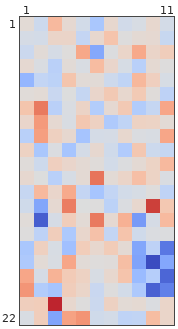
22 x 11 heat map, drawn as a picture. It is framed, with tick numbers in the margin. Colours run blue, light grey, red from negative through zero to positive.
In the bottom right lies a patch that is lower than the rest. There are no regular stripes. There is no overall slope. The distribution is heavy-tailed on both sides. The bottom right is the ninth with the lowest average. No single row or column stands out from its neighbours.
